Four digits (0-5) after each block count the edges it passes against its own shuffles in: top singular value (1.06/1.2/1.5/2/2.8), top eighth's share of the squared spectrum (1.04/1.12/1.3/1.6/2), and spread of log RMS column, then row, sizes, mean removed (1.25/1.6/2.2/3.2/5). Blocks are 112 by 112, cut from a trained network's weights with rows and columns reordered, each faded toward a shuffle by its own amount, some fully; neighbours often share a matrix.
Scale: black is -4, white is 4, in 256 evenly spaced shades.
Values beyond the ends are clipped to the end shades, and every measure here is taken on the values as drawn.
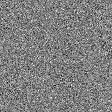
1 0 0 0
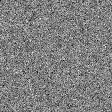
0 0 0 0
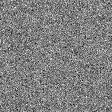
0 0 0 0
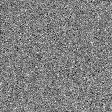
0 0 0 0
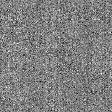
2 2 0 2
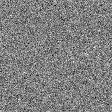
0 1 0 0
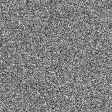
0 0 0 0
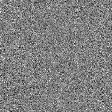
2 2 2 0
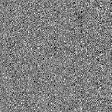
3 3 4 1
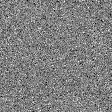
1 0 0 0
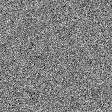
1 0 0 0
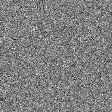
1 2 0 2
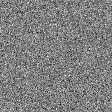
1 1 0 1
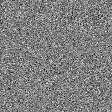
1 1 0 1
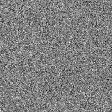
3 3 0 1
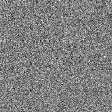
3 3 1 1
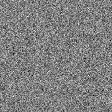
2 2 1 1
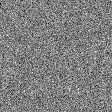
1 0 0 0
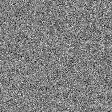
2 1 1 0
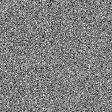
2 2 2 0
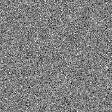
2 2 2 0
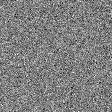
1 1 0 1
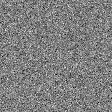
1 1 0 0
